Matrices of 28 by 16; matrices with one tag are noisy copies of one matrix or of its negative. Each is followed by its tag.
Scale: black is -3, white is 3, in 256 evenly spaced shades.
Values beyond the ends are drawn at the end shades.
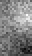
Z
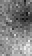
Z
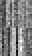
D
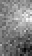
Z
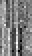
D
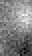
Z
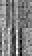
D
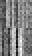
D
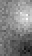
Z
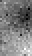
Z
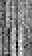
D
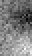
Z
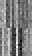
D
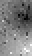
Z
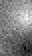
Z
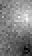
Z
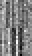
D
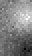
Z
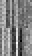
D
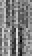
D
